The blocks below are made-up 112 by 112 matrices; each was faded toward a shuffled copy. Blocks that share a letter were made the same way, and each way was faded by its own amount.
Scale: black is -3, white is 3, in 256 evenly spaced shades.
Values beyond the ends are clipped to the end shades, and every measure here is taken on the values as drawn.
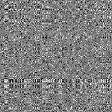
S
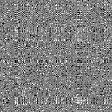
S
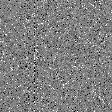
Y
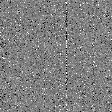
Y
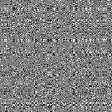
S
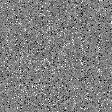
Y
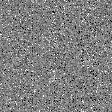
Y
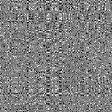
S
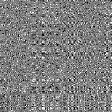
S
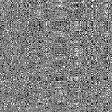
S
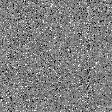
Y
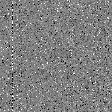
Y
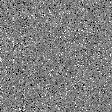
Y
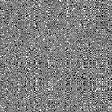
S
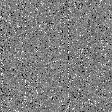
Y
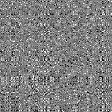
S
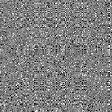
S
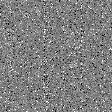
Y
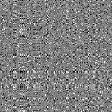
S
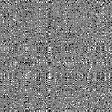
S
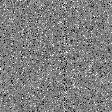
Y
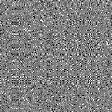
S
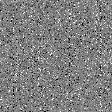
Y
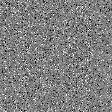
Y
